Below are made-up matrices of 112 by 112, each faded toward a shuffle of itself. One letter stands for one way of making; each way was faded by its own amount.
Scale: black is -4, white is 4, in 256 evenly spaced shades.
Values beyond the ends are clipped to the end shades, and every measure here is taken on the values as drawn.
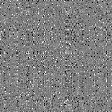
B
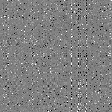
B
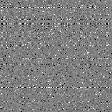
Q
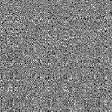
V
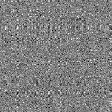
V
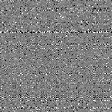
Q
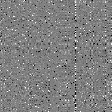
B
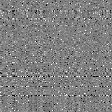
Q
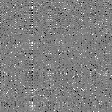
B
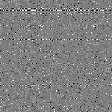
Q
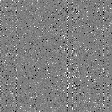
B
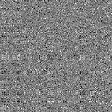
V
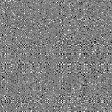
Q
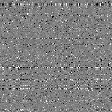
Q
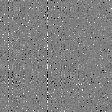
B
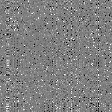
B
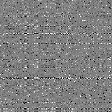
Q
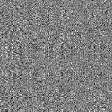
V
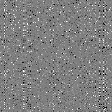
B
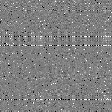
Q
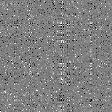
B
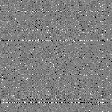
Q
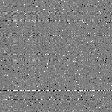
Q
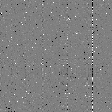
B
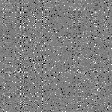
B
